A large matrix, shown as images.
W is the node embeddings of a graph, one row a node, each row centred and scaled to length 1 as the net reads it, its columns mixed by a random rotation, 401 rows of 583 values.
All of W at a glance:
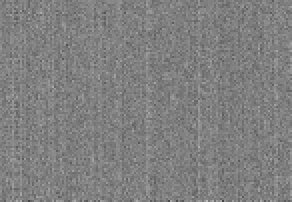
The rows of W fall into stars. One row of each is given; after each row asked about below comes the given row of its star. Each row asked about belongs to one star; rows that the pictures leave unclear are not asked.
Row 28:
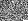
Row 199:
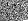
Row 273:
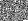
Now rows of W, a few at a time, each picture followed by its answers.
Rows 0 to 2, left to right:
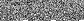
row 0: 199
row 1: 28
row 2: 199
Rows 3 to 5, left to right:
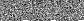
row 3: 273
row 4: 273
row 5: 273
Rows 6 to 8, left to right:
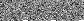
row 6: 28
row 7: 199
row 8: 199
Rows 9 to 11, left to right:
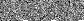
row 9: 28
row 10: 28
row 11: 273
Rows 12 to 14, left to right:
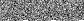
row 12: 199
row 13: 28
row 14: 28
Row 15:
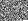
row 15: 199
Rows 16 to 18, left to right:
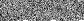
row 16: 199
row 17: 273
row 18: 28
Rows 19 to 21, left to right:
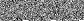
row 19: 273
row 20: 28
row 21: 28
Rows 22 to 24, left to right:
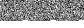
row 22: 273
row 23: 273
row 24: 273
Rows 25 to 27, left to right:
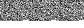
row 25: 273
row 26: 273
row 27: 273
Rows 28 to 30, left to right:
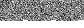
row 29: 199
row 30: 199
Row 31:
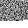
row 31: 28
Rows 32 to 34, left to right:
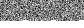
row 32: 28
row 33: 28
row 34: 273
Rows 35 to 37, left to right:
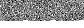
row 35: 273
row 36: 273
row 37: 199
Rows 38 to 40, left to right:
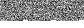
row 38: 273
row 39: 273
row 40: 199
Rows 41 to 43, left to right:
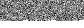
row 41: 273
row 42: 28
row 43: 199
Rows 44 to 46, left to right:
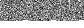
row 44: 273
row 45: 273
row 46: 28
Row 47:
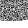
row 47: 273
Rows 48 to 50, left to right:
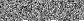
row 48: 28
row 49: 199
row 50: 273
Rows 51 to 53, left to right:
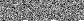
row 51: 273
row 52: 28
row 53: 273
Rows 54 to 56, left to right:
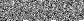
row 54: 28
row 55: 28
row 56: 199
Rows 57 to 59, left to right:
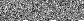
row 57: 199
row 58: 273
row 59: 273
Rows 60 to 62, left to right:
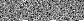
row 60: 28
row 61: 199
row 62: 273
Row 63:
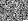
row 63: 28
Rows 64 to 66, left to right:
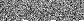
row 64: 28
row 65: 28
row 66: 199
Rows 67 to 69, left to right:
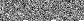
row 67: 273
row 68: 199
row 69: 273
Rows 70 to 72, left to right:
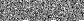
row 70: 199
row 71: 199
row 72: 28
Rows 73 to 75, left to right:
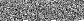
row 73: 199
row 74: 199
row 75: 199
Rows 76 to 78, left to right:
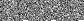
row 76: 28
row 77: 199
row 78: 273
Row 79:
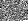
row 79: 28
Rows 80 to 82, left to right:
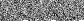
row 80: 199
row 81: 28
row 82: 199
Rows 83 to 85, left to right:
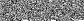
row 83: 273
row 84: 28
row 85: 199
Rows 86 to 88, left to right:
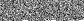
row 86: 273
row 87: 199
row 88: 199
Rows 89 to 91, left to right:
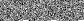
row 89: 199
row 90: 28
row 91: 273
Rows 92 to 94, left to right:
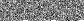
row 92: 199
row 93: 199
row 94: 273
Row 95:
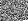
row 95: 199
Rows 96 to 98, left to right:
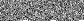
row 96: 199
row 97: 273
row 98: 273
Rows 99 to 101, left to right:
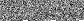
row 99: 273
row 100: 199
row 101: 199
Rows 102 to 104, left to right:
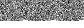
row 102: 28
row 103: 199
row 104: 273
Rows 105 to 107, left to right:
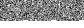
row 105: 28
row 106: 28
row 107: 273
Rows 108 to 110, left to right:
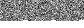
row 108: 273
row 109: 199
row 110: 199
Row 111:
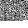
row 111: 273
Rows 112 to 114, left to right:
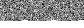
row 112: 273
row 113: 28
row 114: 273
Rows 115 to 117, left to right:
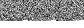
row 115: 273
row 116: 199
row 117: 199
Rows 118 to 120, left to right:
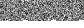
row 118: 28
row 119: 199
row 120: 273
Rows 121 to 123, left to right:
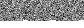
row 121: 28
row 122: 28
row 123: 28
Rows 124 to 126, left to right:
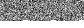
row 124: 273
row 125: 273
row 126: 28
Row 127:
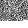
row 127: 28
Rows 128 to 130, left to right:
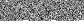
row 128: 199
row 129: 28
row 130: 199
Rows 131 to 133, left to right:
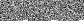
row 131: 28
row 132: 28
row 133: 273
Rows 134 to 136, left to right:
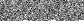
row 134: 28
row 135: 28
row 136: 28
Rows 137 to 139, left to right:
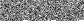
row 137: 273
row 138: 199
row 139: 28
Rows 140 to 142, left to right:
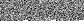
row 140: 199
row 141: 28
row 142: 199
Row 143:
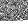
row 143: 199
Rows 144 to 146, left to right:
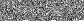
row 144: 199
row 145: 273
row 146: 199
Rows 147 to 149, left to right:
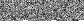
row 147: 28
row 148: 199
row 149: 273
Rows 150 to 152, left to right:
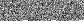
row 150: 273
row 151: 199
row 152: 199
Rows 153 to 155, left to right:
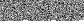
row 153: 273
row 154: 199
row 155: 199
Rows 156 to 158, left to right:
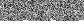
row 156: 273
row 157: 273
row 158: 273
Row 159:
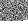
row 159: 199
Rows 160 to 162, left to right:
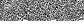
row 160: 28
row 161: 199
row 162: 28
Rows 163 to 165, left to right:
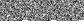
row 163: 273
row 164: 273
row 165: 28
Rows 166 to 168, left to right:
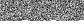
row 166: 273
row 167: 273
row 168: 273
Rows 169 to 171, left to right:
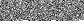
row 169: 199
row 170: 28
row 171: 28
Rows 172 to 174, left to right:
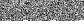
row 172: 28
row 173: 28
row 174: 199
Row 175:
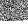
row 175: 273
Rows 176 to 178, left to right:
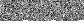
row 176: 273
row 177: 28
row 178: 273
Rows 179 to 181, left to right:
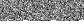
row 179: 28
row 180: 273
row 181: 273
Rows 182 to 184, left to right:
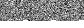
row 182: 28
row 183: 28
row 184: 273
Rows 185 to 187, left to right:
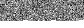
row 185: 28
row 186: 273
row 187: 199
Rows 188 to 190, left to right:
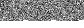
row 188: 28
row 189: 199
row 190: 273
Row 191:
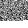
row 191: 28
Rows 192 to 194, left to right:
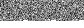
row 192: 199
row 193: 199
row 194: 199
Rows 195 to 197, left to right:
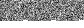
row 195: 28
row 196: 199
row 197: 28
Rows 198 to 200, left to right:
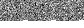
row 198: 199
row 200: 28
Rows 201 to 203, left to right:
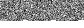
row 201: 273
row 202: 273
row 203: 273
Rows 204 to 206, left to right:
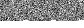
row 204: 28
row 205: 273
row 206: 28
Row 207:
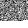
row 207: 273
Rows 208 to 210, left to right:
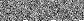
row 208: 199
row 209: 28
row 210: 28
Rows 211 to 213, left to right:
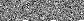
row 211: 28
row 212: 273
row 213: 273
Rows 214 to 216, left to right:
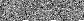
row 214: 28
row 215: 273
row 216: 273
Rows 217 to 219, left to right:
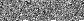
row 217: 28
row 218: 199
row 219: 28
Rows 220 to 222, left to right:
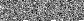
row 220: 273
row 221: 273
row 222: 273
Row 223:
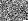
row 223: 28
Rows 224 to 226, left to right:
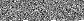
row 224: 273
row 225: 199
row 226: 199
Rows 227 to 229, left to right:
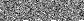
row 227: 273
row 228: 28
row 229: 28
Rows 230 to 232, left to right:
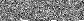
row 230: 199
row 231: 273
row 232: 28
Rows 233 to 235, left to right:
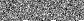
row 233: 273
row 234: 273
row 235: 199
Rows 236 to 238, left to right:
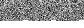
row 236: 199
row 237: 28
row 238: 28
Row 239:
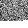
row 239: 28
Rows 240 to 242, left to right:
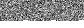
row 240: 28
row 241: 273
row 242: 273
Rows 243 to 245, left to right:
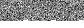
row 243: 199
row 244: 273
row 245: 273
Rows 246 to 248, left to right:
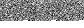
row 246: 199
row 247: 28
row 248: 199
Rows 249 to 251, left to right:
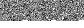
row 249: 273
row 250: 199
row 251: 273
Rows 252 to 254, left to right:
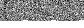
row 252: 273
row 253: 199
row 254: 273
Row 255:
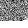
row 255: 273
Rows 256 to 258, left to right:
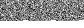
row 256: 199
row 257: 28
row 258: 199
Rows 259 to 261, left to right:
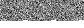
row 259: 273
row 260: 273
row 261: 28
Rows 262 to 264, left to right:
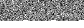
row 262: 28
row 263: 273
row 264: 273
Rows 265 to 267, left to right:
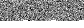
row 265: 28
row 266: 199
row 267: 273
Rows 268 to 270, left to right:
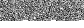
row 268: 28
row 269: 28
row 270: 199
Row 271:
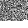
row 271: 273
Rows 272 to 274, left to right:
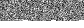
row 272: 28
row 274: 28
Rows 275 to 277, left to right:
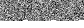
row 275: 273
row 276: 28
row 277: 28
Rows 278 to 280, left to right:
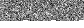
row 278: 273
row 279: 273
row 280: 199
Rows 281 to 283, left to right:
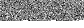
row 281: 273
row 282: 28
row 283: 199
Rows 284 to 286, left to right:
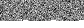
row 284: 28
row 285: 199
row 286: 273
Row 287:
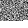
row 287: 28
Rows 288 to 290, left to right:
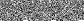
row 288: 273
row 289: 28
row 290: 28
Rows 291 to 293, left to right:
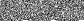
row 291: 273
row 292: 28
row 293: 273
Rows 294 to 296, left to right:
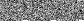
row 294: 273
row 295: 273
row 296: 28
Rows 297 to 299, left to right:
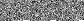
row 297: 199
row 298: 273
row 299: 28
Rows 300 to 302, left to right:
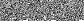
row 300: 199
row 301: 28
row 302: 28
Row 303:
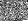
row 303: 273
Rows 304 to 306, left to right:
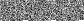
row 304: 273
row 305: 199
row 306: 28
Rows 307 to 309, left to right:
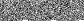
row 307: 199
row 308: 199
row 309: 273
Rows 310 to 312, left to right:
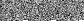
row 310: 28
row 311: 199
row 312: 28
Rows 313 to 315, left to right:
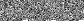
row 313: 273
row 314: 199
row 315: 273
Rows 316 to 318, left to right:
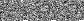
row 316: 28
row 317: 28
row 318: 28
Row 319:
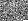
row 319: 28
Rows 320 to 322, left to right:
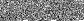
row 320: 199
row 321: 28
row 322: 199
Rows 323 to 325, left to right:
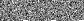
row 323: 28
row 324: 273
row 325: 199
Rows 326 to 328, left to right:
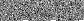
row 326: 199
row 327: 199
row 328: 199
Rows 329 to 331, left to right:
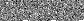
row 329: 273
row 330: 273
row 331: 199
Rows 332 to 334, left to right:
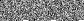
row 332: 28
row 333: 28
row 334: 273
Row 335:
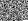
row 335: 273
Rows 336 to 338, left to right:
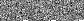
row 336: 28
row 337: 28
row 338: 199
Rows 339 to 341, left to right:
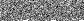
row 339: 199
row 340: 199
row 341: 28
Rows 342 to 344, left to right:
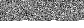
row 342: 28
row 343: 273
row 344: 273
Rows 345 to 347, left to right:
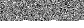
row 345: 28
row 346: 273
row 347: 273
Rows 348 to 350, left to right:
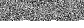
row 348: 199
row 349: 273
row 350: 28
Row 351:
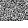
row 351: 273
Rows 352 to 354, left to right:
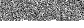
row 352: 28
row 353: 199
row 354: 273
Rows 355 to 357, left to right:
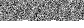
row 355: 199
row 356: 199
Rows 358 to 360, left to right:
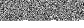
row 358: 199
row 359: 199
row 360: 28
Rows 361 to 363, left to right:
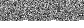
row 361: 199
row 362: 199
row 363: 28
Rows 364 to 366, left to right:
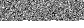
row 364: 273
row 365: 28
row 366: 28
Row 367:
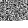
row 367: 199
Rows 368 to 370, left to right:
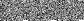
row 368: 28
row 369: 28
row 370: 28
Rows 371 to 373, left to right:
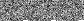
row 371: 273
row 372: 273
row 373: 273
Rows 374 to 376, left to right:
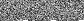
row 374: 199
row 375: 199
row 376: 273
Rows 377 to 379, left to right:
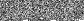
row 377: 273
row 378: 273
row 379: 28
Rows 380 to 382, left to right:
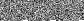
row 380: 273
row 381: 273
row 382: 28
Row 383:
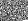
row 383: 199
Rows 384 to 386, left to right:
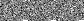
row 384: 28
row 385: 199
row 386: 28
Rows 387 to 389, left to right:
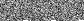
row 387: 199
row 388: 28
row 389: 28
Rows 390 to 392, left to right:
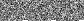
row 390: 199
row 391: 199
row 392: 273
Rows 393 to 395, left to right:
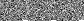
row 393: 273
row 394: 273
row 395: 28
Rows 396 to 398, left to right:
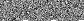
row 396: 28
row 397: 199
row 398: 273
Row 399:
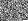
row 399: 199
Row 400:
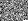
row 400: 28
